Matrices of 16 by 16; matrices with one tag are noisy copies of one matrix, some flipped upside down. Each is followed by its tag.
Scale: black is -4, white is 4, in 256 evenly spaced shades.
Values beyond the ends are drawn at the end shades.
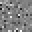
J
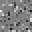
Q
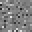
J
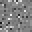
J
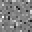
Q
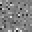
J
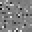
J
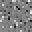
Q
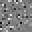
J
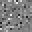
J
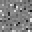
Q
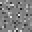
J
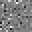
J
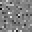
J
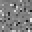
Q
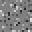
Q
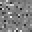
J
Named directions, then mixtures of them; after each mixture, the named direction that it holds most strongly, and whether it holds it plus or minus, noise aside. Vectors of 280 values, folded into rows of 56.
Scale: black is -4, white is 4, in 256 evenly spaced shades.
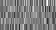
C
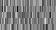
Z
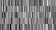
Z, minus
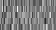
Z, minus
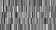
Z, minus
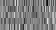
C, minus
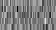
Z, plus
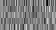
C, minus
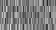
Z, plus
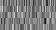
C, minus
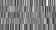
C, plus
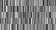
Z, plus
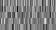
Z, plus
